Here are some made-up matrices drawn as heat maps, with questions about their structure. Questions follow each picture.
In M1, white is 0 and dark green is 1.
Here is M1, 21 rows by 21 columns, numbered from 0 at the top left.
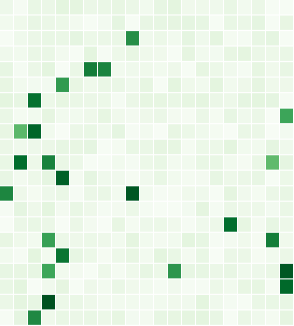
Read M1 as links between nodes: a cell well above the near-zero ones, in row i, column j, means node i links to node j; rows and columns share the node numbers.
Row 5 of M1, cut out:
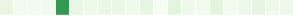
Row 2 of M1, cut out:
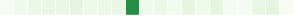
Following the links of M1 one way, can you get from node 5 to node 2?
yes
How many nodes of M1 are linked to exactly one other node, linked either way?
5
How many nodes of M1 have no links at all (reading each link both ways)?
1
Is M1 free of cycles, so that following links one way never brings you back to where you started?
yes
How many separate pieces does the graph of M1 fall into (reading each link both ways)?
2
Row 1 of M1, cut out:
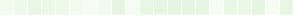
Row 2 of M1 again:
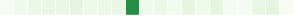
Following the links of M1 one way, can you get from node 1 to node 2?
no
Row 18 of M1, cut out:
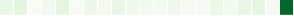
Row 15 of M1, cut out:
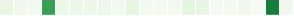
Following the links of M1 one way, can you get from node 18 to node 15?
no
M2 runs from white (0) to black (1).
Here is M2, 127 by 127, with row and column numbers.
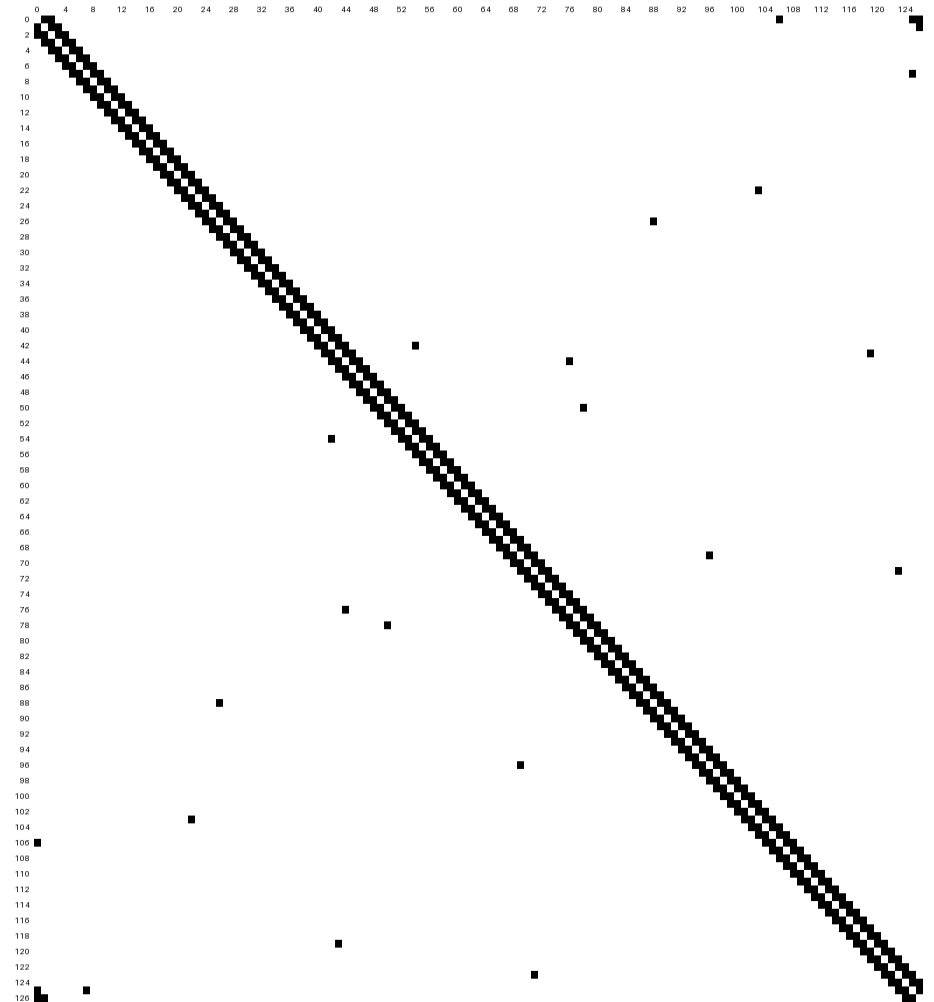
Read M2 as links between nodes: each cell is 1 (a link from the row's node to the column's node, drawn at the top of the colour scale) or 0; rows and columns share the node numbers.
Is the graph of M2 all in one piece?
yes
